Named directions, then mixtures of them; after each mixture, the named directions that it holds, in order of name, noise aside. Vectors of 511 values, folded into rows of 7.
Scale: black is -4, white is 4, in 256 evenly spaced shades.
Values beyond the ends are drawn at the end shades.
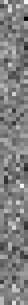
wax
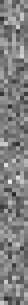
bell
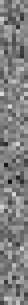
bell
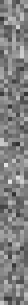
bell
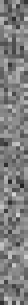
bell, wax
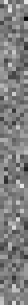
wax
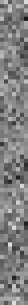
bell, wax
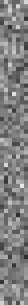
bell, wax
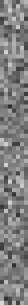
bell, wax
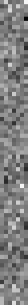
wax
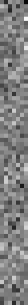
wax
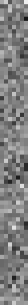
bell, wax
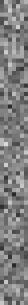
bell, wax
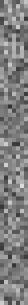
bell, wax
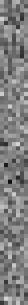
bell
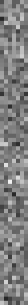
bell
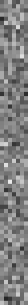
bell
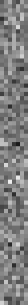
bell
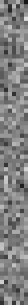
bell, wax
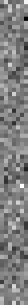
wax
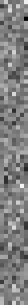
wax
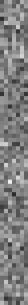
bell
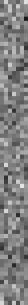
bell, wax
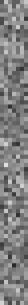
bell, wax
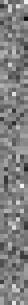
wax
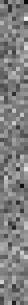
wax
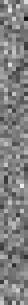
bell, wax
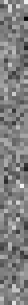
wax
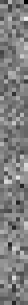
bell, wax
